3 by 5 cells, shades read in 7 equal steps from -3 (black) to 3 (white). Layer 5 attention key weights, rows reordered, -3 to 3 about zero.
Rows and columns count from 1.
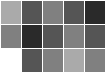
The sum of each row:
-3 -4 3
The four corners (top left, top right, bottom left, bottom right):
1 -2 3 0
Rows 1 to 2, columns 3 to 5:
0 -1 -2 | -1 0 -1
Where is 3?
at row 3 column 1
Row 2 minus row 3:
-3 -1 -1 -1 -1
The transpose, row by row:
1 0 3 | -1 -2 -1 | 0 -1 0 | -1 0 1 | -2 -1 0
